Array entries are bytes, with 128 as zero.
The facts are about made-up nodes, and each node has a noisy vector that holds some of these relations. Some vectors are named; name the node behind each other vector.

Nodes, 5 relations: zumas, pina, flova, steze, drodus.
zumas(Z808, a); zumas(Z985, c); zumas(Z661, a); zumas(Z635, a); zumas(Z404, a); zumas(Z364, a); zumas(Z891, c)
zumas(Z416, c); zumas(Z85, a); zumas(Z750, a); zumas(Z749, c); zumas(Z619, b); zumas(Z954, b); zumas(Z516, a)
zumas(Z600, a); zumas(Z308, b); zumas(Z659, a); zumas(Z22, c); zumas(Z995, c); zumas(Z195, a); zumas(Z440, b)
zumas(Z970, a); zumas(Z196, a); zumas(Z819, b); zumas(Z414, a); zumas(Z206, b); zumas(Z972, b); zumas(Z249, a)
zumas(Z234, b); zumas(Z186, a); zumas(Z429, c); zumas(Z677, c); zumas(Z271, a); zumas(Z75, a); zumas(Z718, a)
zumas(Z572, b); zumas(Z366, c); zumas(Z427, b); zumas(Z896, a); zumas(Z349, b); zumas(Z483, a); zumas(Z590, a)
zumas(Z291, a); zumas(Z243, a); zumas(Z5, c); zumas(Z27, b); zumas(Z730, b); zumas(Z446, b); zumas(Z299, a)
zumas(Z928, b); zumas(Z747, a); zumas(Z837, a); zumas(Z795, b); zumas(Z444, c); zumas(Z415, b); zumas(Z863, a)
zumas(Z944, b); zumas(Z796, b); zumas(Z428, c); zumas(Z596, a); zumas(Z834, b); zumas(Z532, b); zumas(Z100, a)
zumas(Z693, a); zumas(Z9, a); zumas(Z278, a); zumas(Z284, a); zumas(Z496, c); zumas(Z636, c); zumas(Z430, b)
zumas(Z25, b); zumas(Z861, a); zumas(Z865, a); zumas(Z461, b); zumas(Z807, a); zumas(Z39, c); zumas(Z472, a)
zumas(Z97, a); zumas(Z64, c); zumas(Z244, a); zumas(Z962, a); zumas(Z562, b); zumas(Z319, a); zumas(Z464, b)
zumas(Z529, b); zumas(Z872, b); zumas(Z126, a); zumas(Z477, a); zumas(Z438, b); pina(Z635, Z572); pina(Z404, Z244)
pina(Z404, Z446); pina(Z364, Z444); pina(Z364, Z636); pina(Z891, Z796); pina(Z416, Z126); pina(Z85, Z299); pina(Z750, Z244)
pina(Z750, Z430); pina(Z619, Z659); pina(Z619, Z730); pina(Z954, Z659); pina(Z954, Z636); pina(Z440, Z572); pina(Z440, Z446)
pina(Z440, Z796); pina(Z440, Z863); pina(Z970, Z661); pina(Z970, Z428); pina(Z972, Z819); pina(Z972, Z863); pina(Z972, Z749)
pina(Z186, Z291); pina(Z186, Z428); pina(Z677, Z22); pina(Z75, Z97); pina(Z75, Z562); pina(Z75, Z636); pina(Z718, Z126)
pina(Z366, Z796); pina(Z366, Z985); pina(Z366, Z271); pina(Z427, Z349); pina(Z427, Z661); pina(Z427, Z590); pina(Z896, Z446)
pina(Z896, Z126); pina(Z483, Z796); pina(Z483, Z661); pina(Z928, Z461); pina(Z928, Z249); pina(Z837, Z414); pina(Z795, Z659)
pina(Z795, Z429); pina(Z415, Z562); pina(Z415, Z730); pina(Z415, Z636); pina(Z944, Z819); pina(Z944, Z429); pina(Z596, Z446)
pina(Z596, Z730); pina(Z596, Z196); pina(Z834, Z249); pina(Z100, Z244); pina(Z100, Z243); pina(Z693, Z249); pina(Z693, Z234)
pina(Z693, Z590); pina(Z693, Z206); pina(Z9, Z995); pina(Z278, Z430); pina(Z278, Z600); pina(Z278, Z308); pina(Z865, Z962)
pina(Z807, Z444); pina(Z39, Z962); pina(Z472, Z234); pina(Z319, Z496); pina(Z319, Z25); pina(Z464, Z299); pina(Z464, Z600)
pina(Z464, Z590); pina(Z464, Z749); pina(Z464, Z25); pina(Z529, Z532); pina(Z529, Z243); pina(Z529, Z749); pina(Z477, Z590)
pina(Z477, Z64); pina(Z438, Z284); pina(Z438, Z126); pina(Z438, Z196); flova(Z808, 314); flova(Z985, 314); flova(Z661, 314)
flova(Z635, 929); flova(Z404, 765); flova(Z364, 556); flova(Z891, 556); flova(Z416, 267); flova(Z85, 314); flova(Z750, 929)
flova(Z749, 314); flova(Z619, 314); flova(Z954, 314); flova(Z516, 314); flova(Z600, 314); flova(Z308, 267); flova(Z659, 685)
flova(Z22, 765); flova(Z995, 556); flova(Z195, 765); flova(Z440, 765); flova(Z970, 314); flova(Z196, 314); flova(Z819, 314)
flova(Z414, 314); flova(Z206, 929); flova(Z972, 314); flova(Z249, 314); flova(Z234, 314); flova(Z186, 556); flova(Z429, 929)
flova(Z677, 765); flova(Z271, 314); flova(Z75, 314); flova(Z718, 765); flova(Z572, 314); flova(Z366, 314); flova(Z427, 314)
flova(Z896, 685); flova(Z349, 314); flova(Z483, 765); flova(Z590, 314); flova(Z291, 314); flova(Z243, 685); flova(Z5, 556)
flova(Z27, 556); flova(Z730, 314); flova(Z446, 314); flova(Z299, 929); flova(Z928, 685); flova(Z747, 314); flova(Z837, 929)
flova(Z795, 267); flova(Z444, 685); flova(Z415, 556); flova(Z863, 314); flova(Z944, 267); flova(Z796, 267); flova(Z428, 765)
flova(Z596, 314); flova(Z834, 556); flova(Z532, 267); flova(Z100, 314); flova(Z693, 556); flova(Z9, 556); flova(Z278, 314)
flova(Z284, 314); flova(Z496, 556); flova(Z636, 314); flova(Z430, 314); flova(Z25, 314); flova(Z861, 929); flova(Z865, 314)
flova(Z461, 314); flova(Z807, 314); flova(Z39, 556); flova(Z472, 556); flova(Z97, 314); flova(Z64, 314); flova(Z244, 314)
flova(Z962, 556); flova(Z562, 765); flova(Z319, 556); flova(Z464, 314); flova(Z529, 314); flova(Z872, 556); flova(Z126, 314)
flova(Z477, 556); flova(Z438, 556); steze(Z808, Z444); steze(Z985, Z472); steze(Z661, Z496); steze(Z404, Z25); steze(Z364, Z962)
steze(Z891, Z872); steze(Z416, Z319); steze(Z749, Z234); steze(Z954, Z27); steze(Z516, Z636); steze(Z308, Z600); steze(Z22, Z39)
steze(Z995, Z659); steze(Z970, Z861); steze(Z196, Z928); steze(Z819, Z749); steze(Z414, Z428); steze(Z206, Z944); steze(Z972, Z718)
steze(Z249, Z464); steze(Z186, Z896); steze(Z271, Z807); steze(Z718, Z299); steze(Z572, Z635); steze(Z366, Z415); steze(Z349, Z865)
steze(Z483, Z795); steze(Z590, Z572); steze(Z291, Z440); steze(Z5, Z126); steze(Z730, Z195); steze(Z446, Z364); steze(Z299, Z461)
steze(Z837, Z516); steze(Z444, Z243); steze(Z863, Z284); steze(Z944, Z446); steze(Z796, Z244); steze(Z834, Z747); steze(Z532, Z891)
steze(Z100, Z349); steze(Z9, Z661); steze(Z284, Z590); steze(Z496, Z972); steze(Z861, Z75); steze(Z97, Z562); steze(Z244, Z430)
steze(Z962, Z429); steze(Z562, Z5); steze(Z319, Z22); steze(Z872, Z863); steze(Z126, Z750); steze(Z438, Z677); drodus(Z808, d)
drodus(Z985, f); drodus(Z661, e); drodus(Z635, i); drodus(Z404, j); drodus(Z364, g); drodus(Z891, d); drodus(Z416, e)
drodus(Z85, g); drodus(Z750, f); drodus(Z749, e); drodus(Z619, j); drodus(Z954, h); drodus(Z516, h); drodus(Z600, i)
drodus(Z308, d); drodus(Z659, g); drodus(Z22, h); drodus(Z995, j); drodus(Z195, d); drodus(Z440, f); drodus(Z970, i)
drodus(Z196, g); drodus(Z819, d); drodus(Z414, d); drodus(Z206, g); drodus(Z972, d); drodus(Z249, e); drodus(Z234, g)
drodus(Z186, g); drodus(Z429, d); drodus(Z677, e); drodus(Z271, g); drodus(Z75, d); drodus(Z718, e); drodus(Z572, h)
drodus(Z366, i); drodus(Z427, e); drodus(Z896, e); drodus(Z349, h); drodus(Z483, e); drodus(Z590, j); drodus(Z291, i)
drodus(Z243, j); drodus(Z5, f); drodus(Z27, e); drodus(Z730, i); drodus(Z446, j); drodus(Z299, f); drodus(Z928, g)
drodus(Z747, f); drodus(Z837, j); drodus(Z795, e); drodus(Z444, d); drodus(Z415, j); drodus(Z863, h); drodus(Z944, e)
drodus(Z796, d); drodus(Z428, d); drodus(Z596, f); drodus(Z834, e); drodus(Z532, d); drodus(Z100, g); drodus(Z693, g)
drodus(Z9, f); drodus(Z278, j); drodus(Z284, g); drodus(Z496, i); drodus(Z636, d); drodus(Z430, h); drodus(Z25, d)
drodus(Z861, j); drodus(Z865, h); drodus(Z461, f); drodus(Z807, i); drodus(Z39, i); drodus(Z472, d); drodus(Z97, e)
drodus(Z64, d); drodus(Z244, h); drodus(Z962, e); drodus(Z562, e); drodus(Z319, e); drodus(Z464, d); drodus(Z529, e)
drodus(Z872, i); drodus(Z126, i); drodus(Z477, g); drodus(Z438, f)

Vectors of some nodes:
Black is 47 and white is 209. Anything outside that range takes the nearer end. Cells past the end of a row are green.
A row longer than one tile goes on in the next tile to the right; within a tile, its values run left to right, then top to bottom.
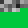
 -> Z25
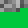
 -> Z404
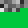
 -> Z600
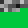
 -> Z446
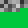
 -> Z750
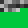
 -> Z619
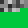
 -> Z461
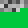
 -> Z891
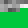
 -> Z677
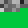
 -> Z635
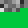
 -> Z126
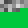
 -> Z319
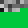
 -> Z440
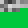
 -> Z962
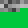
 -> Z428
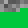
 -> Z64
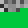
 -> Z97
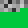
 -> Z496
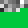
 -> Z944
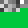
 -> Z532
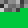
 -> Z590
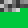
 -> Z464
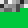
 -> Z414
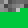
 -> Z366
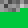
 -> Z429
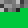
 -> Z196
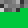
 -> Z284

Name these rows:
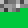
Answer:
Z718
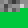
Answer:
Z749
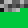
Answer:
Z954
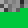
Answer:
Z808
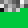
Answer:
Z834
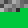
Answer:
Z243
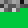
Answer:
Z807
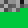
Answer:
Z75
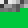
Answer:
Z837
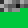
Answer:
Z234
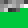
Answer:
Z22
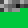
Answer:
Z730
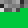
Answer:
Z291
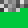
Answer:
Z872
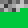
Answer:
Z5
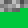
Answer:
Z472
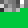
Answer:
Z27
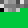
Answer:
Z438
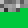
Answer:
Z483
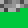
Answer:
Z896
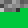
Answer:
Z659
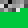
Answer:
Z39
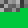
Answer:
Z278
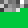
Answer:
Z795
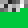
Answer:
Z416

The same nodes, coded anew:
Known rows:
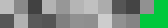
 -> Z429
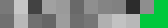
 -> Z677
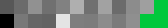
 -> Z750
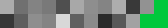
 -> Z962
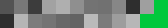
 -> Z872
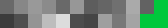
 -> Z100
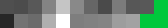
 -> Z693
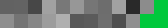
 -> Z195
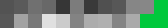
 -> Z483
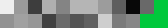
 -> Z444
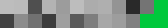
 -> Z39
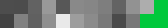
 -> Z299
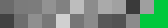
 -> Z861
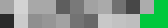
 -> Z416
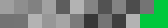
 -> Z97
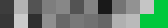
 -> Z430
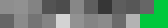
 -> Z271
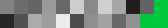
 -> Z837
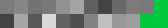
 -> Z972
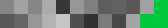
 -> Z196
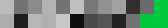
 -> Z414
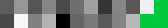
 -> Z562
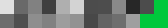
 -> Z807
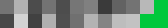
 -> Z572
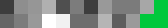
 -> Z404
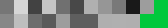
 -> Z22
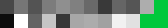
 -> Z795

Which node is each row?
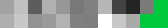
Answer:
Z985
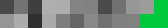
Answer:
Z25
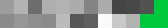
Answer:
Z366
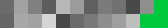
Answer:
Z619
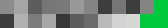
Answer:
Z954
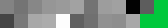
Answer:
Z9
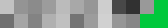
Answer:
Z891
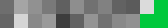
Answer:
Z446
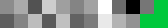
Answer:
Z995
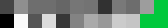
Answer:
Z944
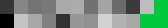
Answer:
Z415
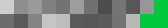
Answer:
Z284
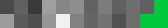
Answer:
Z590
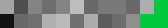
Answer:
Z635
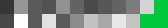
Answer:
Z440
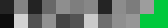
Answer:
Z928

